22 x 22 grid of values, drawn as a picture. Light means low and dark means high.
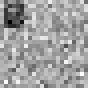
Odd patch: higher, in the top left. Mirror symmetry: none. Ninth with the highest average: top left.
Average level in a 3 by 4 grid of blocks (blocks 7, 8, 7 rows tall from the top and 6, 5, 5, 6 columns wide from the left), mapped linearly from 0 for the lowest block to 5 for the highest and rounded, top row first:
5 0 0 0 / 1 0 0 1 / 0 1 1 1
